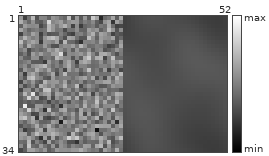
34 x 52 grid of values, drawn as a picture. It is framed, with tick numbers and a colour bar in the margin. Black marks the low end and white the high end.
The table splits into one row of 2 panels. Panel 1,1: middling, fine-grained, strong in contrast. Panel 1,2: low, smooth, faint in contrast.
